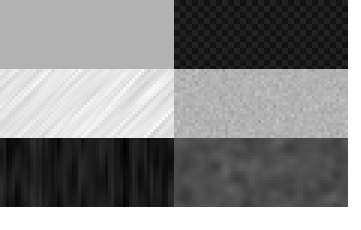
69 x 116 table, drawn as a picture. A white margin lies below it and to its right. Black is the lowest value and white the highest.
It is made of 3 by 2 panels. Panel 1,1: high, flat. Panel 1,2: very low, checkered, faint in contrast. Panel 2,1: very high, slanting up to the right, faint in contrast. Panel 2,2: high, fine-grained, faint in contrast. Panel 3,1: very low, streaked downward, faint in contrast. Panel 3,2: low, blotchy, faint in contrast.
